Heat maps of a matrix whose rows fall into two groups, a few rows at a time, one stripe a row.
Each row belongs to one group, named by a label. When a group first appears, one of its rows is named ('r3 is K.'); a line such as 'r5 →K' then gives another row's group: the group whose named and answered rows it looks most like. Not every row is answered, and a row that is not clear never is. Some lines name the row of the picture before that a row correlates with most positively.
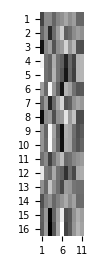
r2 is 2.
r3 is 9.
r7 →2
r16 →2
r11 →2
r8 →9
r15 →2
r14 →9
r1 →9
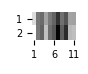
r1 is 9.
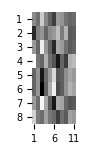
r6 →2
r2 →9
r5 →2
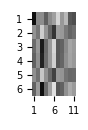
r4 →2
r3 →2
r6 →2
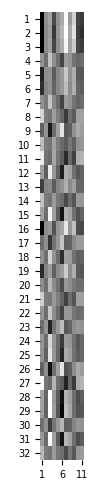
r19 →9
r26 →2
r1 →9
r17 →2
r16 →9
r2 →9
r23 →2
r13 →9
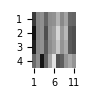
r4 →2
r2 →9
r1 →9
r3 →9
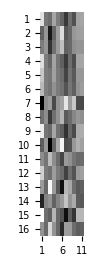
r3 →2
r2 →2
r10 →2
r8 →2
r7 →9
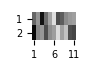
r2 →9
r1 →2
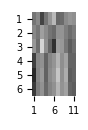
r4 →9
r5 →9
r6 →9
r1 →2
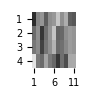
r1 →9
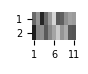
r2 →9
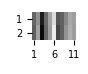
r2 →2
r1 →2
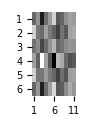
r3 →2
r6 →2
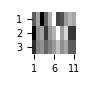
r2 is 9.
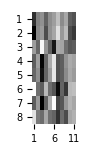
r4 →2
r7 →2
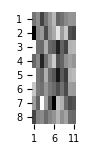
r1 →2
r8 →9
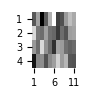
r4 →9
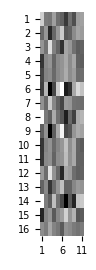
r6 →2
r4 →9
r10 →9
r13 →2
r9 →2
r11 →9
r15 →9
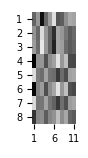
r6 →9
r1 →2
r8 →9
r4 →9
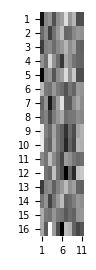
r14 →2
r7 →2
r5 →9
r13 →9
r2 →2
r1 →9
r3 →9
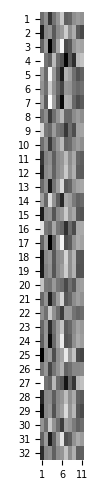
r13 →2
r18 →9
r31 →2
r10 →2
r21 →2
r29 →9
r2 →9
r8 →2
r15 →9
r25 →9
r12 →9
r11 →9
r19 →9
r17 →2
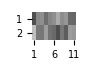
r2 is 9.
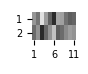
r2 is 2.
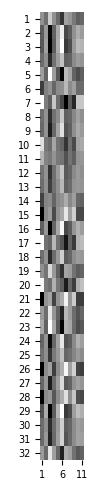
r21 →9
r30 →2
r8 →2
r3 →2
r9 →2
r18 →2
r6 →9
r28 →9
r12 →2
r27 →2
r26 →9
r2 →2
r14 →9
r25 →2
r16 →2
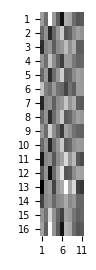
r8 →2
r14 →9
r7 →9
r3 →9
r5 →2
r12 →2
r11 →9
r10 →2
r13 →9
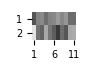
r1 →9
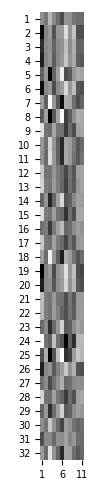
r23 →2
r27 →2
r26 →9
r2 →9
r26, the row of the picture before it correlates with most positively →1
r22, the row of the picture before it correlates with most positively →2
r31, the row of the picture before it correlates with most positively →1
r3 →9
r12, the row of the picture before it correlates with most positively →2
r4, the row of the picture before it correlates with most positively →1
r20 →9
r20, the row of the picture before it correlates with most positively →1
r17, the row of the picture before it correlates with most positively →2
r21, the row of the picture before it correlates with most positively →2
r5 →2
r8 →2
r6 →9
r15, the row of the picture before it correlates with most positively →2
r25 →2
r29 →2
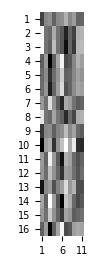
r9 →9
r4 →2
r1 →9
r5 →2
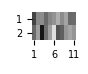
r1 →9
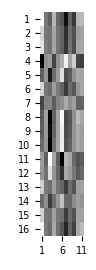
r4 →9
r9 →2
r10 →2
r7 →9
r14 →2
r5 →2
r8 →2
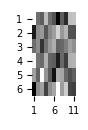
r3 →2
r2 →9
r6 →9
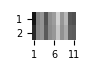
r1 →9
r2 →9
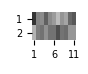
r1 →9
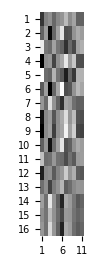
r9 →9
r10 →2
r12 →9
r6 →2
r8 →9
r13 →2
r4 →9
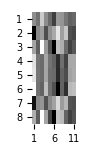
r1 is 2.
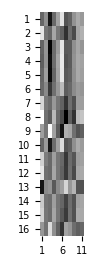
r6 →2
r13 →9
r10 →2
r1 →2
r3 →2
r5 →2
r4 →2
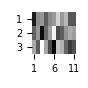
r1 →9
